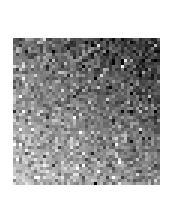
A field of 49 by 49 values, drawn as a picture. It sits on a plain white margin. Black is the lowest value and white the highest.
No regular stripes run through it. The ninth with the lowest average is the top right. Neither half mirrors the other. The ninth with the highest average is the bottom left. There is an overall slope up to the bottom left.
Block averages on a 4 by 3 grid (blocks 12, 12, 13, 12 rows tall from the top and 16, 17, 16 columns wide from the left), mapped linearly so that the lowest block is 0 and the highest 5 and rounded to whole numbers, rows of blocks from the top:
210 | 321 | 432 | 543
